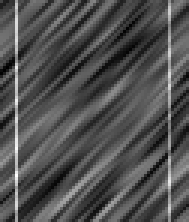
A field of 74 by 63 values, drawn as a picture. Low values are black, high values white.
Mirror symmetry: none. Slope: none. Average level on the scale: 30%. Odd lines: columns 6 and 57. Calmest part: centre.
